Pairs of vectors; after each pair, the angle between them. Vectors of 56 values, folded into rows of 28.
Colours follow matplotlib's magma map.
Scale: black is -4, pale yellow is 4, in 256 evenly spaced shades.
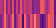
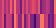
nearly opposite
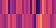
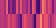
nearly parallel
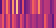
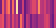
nearly parallel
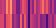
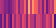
partly opposed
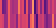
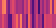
partly opposed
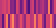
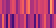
nearly opposite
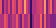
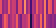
nearly parallel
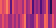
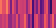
nearly parallel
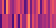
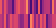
orthogonal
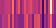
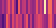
partly aligned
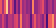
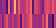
nearly opposite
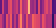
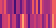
partly opposed
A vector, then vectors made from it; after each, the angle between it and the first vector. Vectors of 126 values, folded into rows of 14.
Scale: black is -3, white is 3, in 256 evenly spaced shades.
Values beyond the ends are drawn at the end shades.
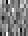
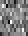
orthogonal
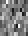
partly opposed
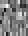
partly opposed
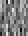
nearly parallel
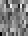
partly aligned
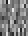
nearly parallel
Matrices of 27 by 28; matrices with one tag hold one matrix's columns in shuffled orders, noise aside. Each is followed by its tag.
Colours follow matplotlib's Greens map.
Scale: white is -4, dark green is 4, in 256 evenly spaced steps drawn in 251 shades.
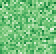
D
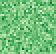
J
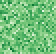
J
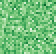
D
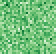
D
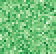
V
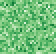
J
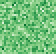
J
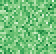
V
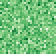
D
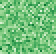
J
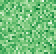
V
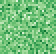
V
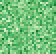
D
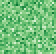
D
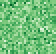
D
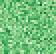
D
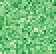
D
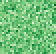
V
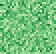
J
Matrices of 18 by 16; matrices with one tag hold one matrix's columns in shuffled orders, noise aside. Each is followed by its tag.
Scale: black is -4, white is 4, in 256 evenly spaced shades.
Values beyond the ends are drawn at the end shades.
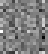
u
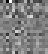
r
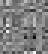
u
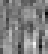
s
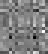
u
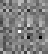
u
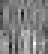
s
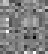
u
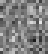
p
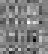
p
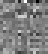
r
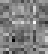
p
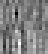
s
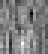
s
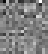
r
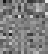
r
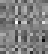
p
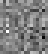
u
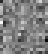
p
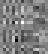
p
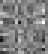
p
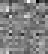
r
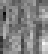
s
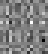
p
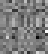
u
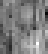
s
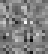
p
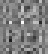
p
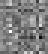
u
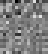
r
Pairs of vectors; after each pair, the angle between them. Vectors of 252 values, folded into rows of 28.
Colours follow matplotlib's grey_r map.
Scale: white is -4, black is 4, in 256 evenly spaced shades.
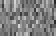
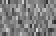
orthogonal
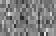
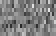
orthogonal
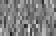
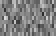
partly opposed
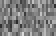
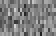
partly aligned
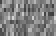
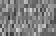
partly opposed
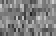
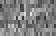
nearly opposite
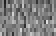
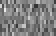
partly opposed
